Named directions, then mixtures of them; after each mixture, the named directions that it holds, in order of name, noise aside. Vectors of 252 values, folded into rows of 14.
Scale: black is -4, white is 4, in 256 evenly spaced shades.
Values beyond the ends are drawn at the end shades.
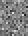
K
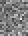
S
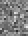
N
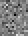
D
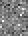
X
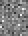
X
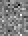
D, S, X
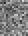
S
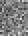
S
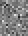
D, S, X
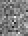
D, N, S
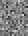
K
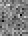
N, X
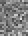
S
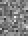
N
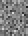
K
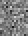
D, K, N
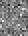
X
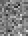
D, S, X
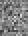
D, N, X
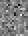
D, X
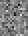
D, X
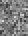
K, N, X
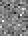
X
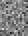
K, S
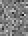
K, S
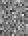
K, N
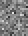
K, X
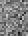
S
